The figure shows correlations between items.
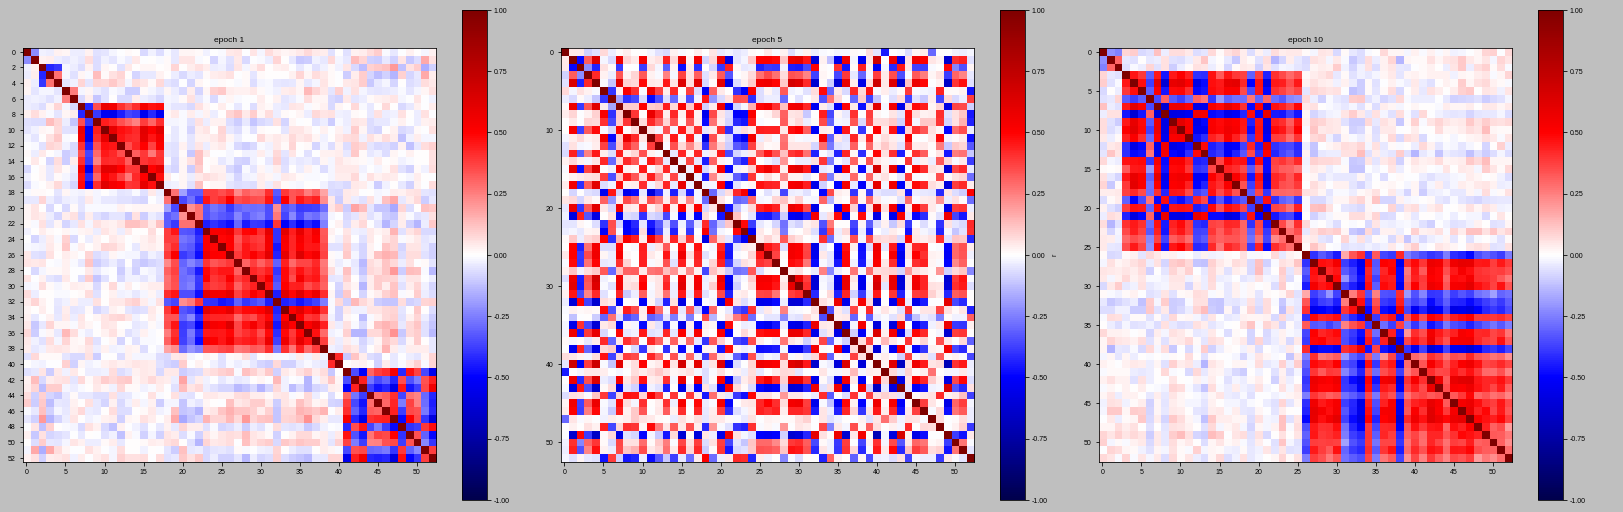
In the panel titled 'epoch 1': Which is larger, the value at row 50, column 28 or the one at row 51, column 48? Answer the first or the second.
the second
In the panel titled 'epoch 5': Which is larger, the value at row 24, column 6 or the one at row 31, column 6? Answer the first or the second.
the second
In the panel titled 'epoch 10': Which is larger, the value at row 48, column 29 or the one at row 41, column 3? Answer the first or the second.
the first
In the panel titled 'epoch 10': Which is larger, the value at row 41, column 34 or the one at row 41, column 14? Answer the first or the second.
the first
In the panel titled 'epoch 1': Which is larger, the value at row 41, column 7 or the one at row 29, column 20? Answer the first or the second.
the first
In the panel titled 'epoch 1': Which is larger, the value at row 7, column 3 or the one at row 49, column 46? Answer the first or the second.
the second
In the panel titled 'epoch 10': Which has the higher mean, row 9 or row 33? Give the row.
9
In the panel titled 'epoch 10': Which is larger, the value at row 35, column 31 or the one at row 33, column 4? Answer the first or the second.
the first
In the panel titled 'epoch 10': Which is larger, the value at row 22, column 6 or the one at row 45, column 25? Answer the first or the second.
the second
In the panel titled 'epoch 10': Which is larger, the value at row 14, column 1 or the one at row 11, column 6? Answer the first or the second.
the first
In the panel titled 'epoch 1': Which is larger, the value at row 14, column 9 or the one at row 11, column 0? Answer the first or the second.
the first
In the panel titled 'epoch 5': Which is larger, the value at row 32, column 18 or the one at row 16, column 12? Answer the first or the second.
the second
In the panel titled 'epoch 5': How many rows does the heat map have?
53
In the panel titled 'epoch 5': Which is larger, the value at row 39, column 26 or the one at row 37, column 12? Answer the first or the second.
the second
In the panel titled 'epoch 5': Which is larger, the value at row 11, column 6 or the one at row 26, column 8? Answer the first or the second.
the second
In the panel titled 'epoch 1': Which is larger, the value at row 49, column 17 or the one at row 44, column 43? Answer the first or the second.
the first
